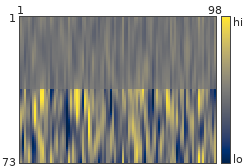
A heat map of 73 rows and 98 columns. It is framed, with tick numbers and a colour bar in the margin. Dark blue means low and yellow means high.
On average the colour sits 50% of the way up the scale. The grain runs up and down. A horizontal seam about 50% of the way down splits the table, and the top part is calmer.
